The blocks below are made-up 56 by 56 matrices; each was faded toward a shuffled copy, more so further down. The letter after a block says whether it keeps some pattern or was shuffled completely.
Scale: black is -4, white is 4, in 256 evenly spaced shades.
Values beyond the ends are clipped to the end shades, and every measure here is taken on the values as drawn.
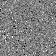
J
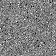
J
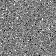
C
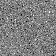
J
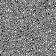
J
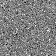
J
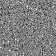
J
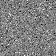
J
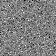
J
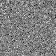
J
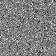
J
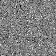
J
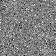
J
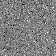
C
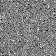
C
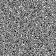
J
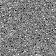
C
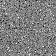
J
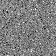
J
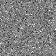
C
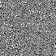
C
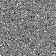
C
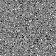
C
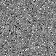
C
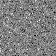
J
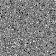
C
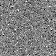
C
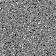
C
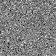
C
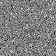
C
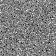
J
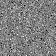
J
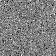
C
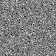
J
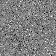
J
